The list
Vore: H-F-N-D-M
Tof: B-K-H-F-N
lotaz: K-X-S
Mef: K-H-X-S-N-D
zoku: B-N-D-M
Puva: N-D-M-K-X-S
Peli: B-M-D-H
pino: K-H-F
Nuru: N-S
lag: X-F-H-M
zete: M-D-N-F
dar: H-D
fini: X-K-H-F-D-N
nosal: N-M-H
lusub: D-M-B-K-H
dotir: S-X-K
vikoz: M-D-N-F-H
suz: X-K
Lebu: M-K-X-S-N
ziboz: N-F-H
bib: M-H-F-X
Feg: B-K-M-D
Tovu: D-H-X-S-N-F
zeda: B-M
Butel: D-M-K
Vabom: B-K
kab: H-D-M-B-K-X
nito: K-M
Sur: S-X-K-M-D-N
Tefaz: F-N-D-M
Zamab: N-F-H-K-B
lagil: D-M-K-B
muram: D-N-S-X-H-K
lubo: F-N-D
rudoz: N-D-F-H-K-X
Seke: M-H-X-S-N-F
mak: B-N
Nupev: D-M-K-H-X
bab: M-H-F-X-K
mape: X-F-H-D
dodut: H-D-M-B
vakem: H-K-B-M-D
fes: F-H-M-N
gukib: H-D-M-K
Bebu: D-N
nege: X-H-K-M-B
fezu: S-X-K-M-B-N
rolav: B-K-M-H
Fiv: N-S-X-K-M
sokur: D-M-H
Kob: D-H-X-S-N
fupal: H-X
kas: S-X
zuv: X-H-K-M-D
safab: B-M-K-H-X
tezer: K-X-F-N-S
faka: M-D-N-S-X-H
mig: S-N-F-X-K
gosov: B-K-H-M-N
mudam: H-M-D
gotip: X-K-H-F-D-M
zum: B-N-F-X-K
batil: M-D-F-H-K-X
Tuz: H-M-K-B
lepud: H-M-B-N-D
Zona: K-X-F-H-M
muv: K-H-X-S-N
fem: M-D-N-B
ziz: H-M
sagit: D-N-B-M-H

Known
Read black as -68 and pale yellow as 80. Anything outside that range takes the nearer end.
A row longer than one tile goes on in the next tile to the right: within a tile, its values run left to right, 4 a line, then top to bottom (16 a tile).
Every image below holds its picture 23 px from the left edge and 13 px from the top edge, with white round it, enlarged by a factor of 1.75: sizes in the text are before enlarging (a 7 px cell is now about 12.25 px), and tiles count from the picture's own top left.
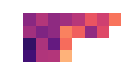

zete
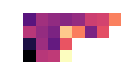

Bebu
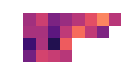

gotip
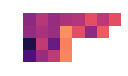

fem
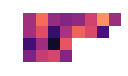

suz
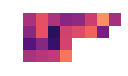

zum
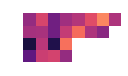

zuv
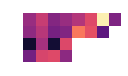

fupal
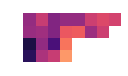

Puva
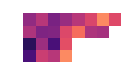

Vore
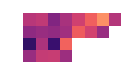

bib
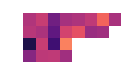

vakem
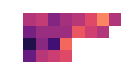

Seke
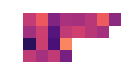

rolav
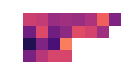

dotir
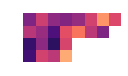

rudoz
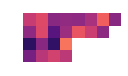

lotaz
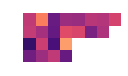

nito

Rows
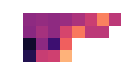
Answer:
Kob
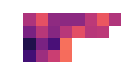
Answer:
Fiv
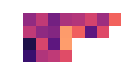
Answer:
Butel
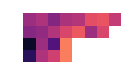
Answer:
faka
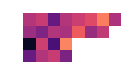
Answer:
ziz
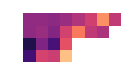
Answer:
Tovu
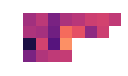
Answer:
lusub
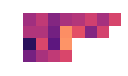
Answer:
lagil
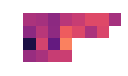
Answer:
Peli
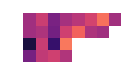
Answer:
kab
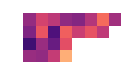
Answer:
mak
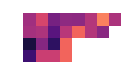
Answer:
Mef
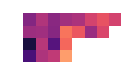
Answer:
sagit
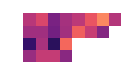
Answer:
bab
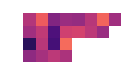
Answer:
gosov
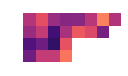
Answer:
tezer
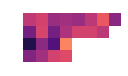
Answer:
fezu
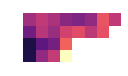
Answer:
Nuru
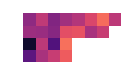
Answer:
lepud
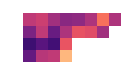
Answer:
mig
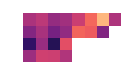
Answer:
lag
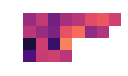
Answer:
Nupev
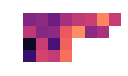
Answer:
dar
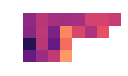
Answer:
zoku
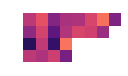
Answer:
safab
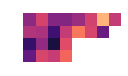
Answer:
fini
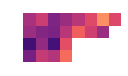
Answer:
fes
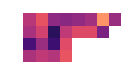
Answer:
Tof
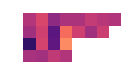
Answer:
Feg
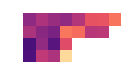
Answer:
Tefaz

